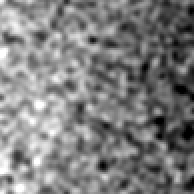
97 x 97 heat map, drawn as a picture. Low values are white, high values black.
Slope: up to the right. Stripes: none. Grain: blotchy. Average level on the scale: 50%.
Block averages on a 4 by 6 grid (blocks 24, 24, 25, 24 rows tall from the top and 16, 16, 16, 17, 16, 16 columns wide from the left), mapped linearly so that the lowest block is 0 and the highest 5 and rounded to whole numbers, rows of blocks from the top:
122345 / 112345 / 102345 / 112344
